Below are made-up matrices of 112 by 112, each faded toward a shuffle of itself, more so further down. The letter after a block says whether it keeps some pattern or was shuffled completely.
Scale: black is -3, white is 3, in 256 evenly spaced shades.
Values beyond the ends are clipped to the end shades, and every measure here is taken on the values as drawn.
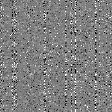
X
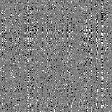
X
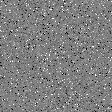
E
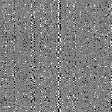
X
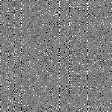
X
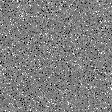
E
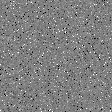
E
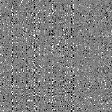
X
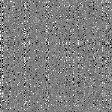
X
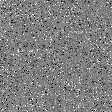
E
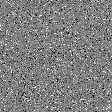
E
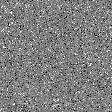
E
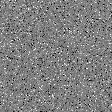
E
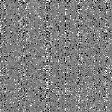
X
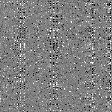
X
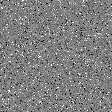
E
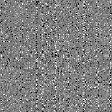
X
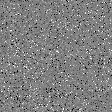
E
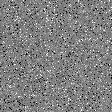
E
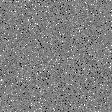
E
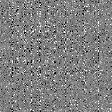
X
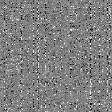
X
